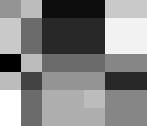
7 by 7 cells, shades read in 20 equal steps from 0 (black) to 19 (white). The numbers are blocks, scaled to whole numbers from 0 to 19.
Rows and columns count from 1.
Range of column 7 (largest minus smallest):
15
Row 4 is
0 14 8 8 8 10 10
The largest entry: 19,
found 2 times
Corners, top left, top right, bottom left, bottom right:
11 15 19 10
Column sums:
93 65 52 52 53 84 84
